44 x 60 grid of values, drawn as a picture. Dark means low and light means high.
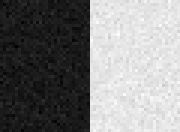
The table splits into one row of 2 panels. Panel 1,1: very low, fine-grained, faint in contrast. Panel 1,2: very high, fine-grained, faint in contrast.
